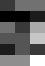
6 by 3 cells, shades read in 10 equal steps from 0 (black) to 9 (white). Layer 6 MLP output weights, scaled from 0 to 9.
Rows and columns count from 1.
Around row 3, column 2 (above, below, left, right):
0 3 4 6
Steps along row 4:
same up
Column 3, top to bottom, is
4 1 6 7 2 9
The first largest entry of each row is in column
2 3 3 3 2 3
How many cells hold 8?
0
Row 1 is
2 4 4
